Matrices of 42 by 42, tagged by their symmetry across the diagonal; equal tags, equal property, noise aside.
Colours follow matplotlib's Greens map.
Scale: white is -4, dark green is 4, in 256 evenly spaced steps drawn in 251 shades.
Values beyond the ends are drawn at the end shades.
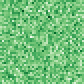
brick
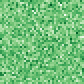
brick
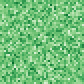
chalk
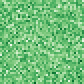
brick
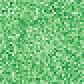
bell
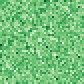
bell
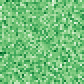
chalk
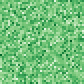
chalk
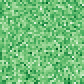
brick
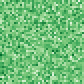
brick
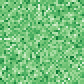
bell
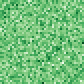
bell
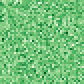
chalk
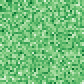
bell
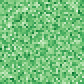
bell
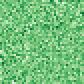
chalk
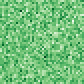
brick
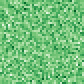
chalk
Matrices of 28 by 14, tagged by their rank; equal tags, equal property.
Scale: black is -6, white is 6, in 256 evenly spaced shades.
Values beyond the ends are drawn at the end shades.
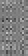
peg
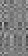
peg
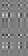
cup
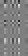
cup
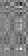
peg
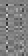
peg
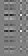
cup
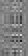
peg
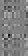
peg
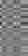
cup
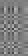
cup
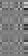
cup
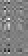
peg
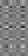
cup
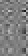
peg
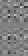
peg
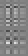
cup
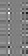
cup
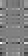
cup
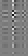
cup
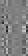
peg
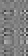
peg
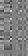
peg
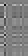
cup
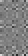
peg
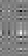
cup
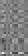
peg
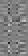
peg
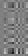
cup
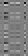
cup
